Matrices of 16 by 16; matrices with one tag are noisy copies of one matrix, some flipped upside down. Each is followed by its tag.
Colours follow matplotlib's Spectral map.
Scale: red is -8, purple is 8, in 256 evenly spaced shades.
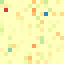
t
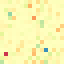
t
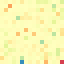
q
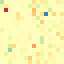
t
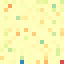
q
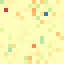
t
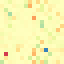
t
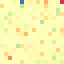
q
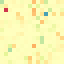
t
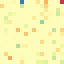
q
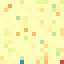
q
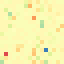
t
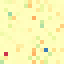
t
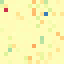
t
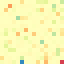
q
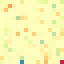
q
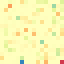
q
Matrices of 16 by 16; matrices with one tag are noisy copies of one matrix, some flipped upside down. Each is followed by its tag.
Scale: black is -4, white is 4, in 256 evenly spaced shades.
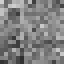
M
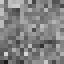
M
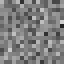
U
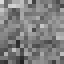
M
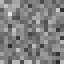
U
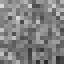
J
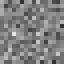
U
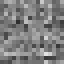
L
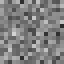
U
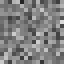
U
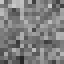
M
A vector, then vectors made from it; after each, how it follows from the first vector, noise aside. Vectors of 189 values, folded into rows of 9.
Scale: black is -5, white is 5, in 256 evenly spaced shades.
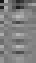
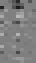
partly zeroed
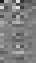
sign-scrambled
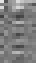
negated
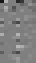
partly zeroed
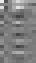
negated
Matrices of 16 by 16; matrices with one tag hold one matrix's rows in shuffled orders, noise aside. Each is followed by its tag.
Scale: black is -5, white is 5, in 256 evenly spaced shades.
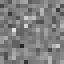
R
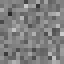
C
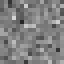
R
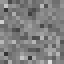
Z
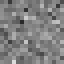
R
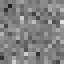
C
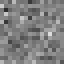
Z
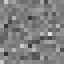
Z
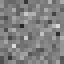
R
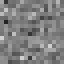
Z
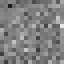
C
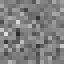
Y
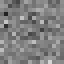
Z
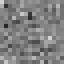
Z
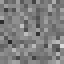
C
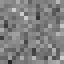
C
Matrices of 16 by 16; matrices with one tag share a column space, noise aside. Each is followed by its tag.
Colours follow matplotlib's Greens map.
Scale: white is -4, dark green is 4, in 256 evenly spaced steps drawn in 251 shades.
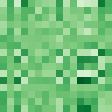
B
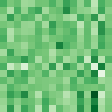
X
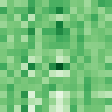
X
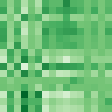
X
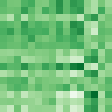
X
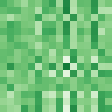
X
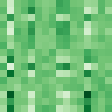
X
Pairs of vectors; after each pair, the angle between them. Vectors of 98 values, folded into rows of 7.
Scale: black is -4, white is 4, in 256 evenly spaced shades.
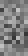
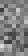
nearly parallel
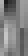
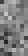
partly opposed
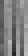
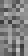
partly aligned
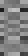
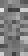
nearly opposite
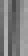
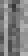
nearly parallel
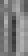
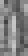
nearly opposite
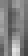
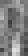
nearly parallel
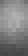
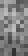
partly aligned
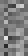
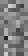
nearly opposite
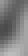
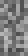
orthogonal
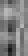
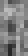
nearly parallel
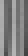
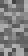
orthogonal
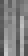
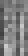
nearly parallel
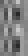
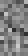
partly opposed
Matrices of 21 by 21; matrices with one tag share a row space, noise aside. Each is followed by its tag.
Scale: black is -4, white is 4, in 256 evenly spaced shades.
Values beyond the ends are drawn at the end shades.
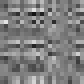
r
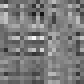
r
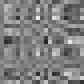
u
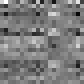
r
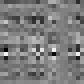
r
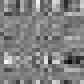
u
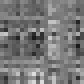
r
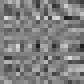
u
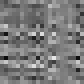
r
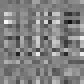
u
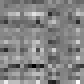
r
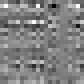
r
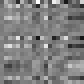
u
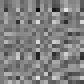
u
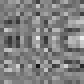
u
